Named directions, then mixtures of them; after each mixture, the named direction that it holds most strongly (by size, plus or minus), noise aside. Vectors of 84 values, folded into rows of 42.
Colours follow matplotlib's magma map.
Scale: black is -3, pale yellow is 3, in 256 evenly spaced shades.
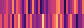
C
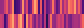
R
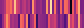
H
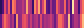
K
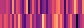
C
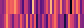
H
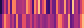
K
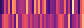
K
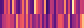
K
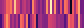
H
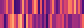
R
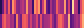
K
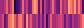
R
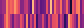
H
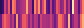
K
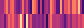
R
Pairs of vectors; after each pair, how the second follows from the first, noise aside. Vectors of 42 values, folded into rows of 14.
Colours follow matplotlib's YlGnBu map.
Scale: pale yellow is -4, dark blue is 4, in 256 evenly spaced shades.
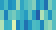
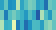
copied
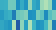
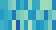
copied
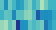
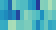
reversed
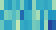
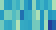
copied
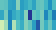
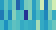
reversed
